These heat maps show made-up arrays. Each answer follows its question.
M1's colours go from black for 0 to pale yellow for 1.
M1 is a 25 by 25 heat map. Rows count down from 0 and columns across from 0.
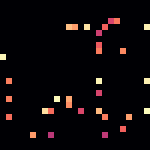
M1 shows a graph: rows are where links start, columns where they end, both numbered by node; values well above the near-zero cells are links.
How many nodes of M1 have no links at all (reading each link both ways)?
4
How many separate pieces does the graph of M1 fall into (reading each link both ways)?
5
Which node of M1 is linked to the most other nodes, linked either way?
node 16
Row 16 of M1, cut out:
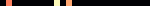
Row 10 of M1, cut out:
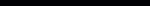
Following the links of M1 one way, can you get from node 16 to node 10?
no
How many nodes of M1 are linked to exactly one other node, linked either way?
4
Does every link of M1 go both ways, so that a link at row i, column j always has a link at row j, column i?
no
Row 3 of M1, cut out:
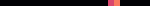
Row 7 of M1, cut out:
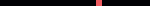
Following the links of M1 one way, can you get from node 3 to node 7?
yes
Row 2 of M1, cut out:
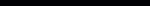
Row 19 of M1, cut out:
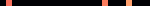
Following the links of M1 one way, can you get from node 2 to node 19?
no
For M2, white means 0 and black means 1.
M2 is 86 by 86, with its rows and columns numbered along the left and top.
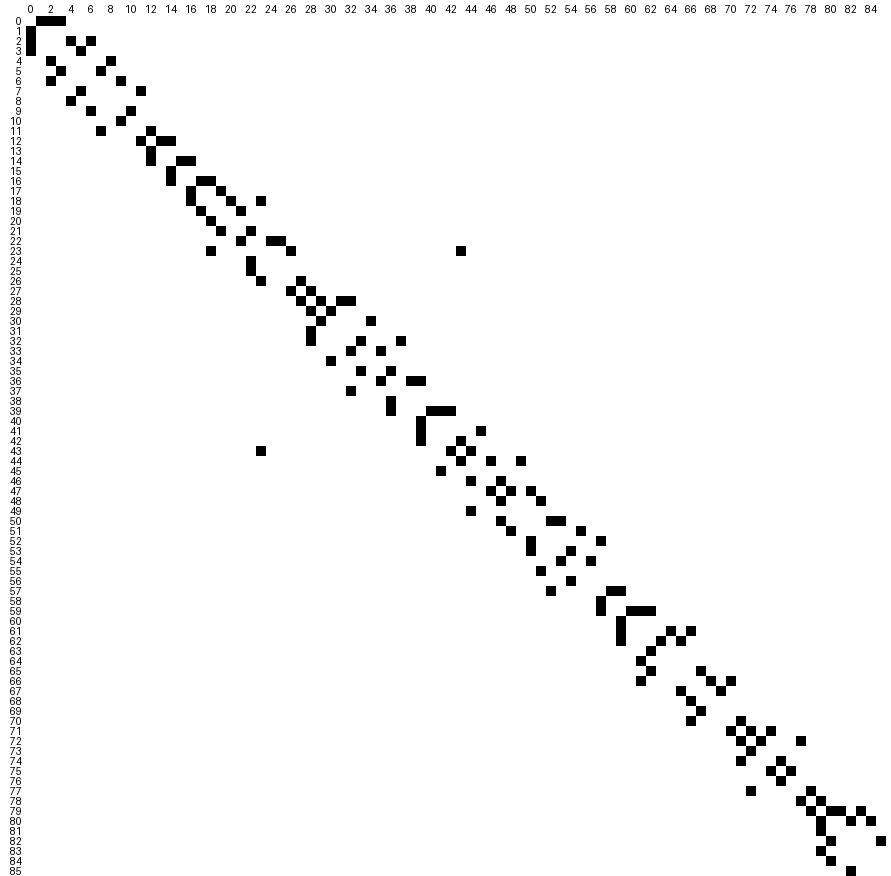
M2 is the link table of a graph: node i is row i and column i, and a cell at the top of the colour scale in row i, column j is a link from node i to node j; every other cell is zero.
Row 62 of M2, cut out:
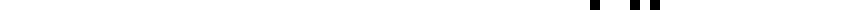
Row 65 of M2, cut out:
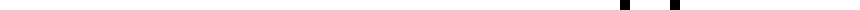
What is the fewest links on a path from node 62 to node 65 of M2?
1
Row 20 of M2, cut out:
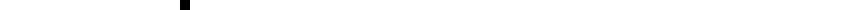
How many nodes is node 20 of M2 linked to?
1
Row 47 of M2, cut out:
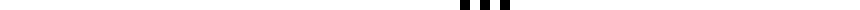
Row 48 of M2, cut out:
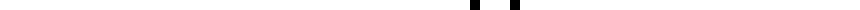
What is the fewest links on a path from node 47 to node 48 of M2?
1
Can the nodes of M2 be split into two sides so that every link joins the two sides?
no
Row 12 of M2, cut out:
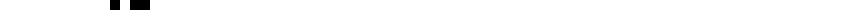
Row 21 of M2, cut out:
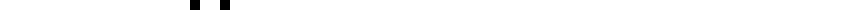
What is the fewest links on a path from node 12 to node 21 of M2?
5
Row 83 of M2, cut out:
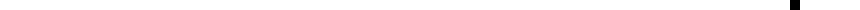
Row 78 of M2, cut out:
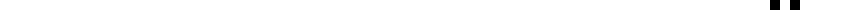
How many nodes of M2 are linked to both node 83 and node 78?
1
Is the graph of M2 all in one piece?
yes
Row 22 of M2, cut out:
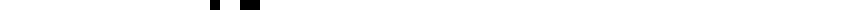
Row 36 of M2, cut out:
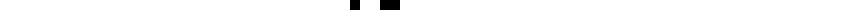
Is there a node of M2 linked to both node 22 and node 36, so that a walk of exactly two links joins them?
no
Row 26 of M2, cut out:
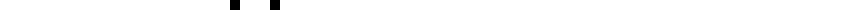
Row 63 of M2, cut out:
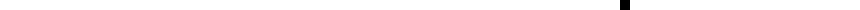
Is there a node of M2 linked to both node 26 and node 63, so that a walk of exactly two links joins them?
no
